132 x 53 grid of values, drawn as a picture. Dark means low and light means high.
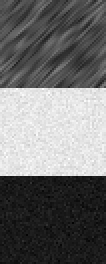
It is made of 3 by 1 panels. Panel 1,1: low, slanting up to the right. Panel 2,1: very high, fine-grained, faint in contrast. Panel 3,1: very low, fine-grained, faint in contrast.
